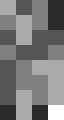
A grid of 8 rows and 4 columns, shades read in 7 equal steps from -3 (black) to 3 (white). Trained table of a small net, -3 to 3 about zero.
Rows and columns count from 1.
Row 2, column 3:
0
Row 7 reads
-1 1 0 1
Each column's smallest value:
-2 -1 -2 -2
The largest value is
3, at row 8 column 4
